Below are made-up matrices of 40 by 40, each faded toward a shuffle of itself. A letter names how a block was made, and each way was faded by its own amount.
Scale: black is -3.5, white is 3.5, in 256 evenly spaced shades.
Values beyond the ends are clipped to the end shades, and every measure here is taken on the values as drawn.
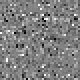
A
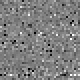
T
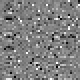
A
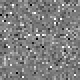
T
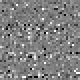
T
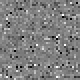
T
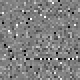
A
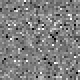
T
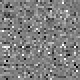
A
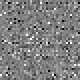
A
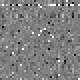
A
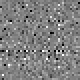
A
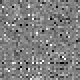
A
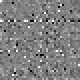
A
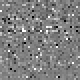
T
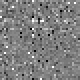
T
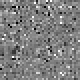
A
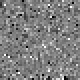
T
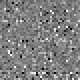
T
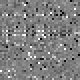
A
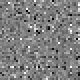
T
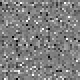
T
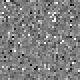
T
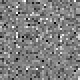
A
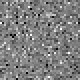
T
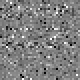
T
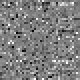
A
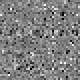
A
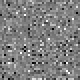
A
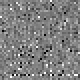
A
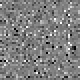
A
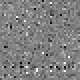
T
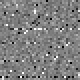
T
